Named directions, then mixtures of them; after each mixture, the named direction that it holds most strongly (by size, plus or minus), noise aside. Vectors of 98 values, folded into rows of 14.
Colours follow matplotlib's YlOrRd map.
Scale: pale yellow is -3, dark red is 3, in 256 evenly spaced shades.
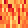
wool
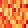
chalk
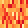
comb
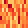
wool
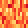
chalk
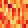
chalk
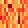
wool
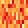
comb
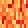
comb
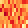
chalk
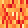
comb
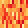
comb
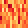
wool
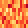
chalk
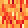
comb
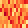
chalk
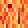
wool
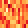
chalk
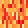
comb
